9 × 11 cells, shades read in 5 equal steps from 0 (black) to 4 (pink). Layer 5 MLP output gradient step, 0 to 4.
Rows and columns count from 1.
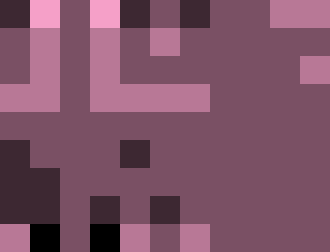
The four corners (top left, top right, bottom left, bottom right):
1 3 3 2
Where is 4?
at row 1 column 2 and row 1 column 4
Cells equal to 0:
2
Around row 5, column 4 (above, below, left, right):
3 2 2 2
